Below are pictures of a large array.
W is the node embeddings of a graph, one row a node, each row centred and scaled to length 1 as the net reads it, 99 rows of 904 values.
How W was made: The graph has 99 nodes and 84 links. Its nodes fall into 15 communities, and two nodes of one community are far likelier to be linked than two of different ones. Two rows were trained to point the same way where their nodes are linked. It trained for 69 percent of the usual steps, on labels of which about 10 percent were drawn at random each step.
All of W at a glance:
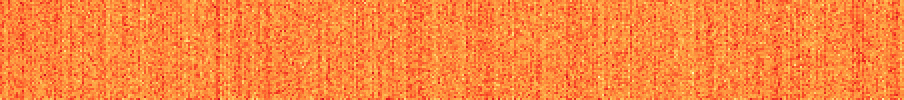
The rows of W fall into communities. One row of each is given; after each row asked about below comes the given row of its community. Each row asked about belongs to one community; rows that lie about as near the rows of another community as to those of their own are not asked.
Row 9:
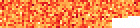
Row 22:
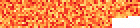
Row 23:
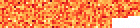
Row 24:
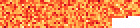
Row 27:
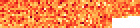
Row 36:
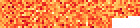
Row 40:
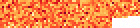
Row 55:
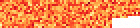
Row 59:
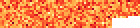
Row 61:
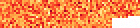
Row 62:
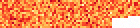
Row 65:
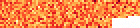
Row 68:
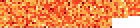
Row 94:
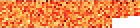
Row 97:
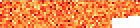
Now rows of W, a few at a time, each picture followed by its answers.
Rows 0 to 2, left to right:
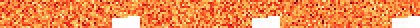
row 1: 62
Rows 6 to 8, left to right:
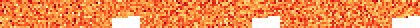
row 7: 22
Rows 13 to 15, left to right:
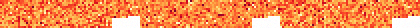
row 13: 61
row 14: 27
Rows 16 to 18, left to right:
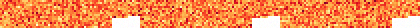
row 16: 61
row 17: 94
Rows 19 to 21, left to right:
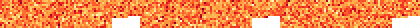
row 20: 36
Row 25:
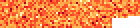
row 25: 40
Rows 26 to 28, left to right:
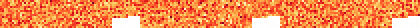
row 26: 62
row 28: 55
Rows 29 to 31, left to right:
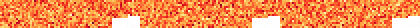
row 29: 24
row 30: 22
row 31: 97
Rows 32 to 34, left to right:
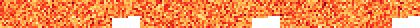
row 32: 23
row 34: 23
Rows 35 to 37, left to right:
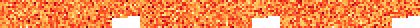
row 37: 61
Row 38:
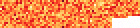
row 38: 68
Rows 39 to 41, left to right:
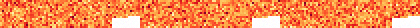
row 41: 27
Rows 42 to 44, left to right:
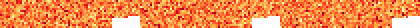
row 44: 36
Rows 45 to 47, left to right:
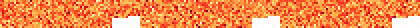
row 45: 23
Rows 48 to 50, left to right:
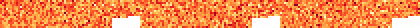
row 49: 94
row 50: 22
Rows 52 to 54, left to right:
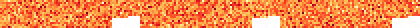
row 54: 9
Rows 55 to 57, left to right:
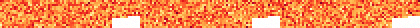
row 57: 9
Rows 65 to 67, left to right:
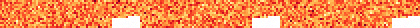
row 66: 55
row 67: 59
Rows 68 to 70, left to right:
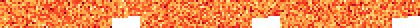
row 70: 55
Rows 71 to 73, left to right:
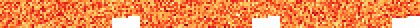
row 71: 97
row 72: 62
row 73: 68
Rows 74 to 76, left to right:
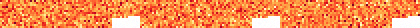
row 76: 97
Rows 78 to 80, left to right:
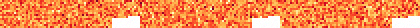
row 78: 24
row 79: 65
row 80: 94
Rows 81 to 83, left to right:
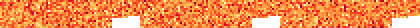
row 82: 61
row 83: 94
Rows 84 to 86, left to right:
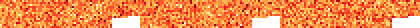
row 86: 23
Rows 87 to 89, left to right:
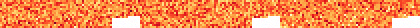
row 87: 55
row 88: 27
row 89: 24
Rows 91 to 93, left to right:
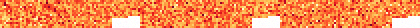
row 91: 68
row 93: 97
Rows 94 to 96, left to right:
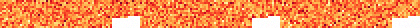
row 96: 68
